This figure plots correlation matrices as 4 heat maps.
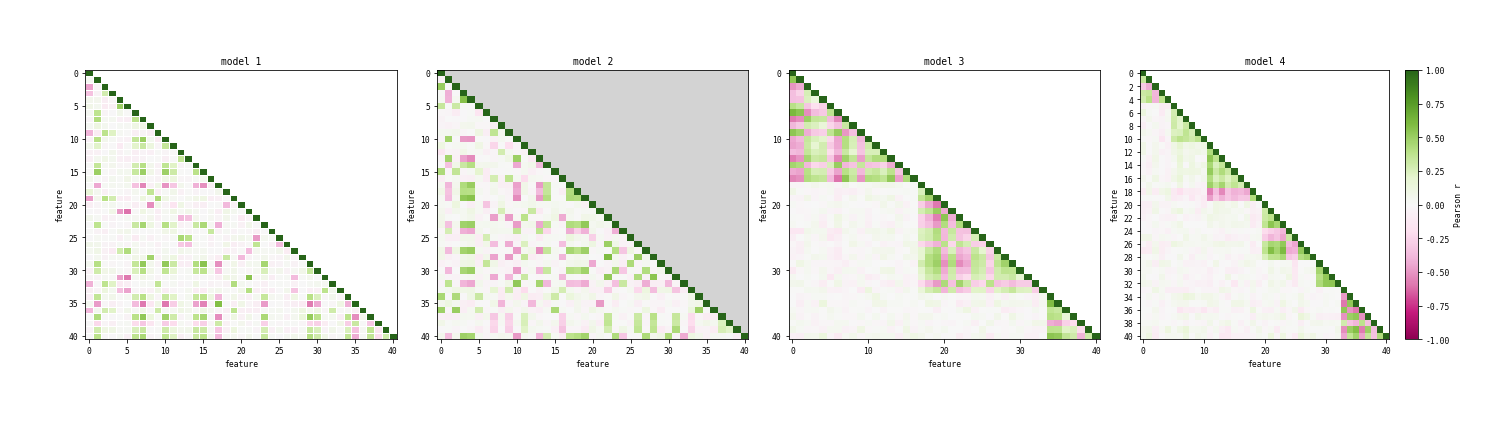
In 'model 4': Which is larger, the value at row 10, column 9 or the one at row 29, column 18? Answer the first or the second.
the first
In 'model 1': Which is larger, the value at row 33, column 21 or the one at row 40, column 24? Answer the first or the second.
the first
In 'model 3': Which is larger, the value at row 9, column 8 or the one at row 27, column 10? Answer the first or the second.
the second
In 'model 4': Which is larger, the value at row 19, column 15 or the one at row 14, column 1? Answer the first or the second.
the second
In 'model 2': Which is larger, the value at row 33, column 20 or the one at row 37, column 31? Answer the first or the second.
the second
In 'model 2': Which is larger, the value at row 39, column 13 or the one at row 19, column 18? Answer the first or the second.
the second
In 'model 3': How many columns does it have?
41
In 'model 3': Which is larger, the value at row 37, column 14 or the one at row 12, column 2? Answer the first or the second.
the second
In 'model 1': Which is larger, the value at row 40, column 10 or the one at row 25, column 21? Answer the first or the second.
the first
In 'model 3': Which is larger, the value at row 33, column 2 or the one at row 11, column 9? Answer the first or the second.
the first
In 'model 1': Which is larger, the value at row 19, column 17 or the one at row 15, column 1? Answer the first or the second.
the second
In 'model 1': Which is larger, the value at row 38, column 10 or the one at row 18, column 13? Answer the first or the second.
the second
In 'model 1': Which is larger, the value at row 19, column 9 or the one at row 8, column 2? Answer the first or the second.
the first
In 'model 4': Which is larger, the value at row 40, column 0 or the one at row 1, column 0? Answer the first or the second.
the second
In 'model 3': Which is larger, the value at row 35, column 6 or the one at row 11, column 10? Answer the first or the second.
the second
